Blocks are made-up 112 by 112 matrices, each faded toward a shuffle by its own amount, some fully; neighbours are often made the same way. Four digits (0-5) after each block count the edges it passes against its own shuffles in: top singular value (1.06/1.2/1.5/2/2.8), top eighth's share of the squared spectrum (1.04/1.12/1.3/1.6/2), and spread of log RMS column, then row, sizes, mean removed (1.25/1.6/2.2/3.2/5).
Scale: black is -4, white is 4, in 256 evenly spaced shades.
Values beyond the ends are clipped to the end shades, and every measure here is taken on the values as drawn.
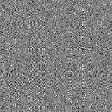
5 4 3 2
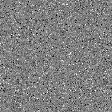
3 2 1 0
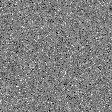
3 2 0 0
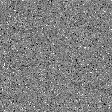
2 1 0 0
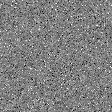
2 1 0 0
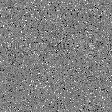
3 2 0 0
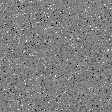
2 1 0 1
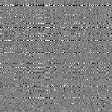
5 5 2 4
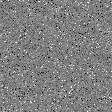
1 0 0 0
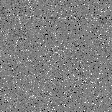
2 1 0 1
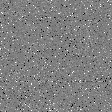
1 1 0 0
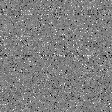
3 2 0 1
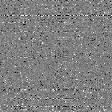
4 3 1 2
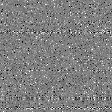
4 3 1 3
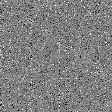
1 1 2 0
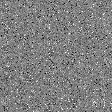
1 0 1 0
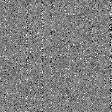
2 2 3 0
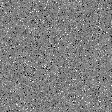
0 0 1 0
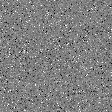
0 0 0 0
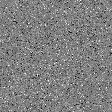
0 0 0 0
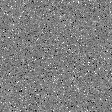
0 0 0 0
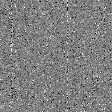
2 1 2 0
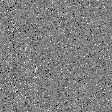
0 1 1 0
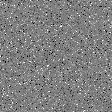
2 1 0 0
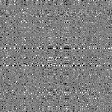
5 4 2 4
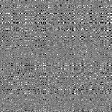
5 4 2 4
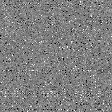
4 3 1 2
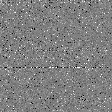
4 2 0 2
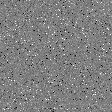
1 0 0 0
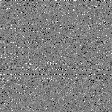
4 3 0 2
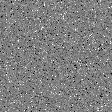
1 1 0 0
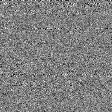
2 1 0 3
